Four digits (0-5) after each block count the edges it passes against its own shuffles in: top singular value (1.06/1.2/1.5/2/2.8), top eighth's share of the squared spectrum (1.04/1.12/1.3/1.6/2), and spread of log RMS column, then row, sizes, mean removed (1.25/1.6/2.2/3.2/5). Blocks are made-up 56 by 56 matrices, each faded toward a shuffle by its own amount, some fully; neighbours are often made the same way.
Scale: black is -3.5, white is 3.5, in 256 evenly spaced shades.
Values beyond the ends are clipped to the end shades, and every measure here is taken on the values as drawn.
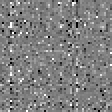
4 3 2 1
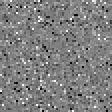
1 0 0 0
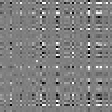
5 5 4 3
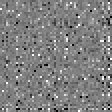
4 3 2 2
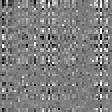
5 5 4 3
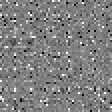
4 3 2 2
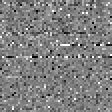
2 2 0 2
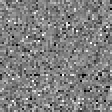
1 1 0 2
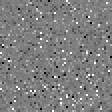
0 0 0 0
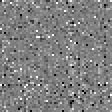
2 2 1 0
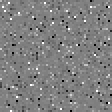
0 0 0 0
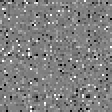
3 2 1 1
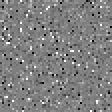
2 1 1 0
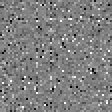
3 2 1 1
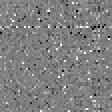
3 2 0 0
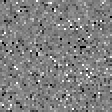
1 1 0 0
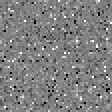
1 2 0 0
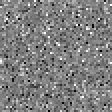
1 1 0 0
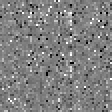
3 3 1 1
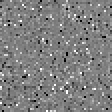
2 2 0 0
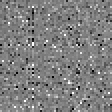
3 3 1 1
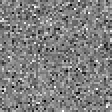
0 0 1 0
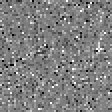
0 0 0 0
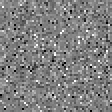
3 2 0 0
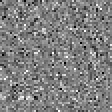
3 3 1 1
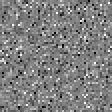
3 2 0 0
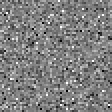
1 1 0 0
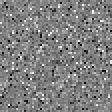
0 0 0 0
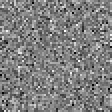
1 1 1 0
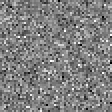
0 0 0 0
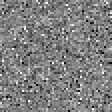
2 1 0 0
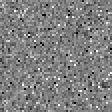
1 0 0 0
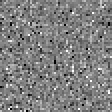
3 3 1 0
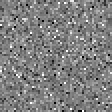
1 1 0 0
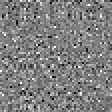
3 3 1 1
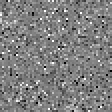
1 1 0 0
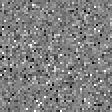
1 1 0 0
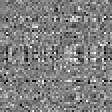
4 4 2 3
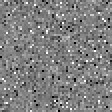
1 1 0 0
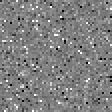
0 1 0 0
